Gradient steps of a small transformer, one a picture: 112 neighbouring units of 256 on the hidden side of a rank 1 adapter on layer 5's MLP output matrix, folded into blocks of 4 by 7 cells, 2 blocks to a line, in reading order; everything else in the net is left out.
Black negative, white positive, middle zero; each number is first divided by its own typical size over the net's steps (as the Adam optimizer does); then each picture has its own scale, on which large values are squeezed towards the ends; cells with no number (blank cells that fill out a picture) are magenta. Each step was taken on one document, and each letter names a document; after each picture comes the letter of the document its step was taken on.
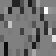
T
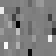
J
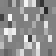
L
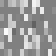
L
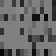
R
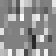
R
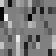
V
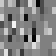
L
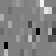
T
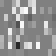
V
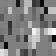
T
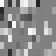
L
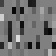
V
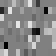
T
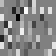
V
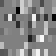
R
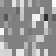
R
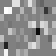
T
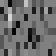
L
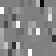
J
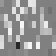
V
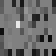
R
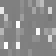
J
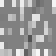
R
